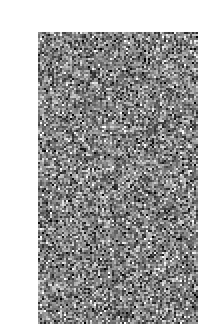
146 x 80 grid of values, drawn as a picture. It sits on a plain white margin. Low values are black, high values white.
On average the colour sits 50% of the way up the scale. No single row or column stands out from its neighbours. The grain is fine, like static. The histogram is bell-shaped.
